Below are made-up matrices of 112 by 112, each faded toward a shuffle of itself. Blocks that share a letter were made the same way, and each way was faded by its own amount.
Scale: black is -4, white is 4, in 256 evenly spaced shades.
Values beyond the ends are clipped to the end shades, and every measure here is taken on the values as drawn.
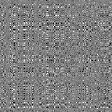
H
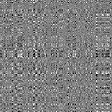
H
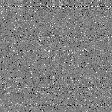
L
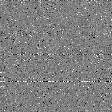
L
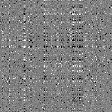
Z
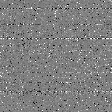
L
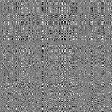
H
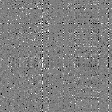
Z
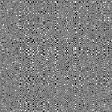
Z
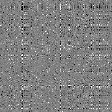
Z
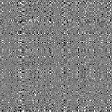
H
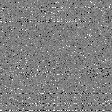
L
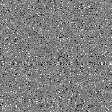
L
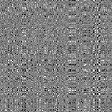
H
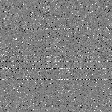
L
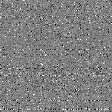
L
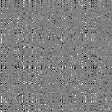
Z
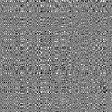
H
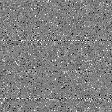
L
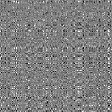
H
